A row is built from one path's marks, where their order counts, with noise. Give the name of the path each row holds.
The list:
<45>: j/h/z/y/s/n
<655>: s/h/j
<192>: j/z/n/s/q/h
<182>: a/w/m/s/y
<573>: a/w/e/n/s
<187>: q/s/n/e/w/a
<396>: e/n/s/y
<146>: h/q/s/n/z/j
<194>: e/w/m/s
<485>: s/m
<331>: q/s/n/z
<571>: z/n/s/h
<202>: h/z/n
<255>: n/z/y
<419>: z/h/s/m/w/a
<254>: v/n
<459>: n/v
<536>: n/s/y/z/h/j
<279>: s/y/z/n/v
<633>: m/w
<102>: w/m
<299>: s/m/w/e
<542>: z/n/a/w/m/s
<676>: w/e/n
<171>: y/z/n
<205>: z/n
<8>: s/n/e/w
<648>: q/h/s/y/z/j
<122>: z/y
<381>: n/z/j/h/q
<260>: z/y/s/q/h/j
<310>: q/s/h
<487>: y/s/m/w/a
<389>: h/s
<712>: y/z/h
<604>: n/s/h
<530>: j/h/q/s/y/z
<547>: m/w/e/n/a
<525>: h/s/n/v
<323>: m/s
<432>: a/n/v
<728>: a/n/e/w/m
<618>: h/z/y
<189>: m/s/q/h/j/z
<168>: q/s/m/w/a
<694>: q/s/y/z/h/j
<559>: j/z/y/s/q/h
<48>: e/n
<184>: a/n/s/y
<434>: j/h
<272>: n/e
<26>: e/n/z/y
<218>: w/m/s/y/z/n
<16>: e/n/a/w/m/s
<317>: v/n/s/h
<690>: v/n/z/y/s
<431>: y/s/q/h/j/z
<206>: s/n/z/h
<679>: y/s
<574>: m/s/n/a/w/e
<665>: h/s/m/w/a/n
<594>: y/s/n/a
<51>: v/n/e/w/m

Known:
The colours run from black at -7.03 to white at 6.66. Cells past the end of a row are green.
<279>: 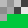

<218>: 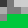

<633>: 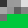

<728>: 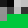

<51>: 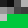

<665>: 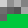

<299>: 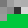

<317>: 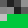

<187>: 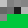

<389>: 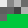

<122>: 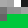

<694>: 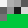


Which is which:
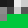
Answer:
<573>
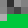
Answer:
<604>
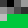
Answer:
<459>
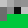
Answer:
<168>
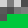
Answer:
<202>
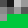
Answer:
<184>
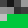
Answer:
<254>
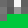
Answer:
<542>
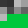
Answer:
<396>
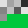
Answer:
<431>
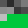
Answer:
<690>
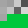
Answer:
<487>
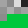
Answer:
<171>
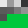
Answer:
<618>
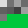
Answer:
<525>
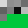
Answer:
<331>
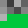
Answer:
<536>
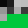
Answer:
<16>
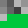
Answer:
<8>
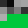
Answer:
<272>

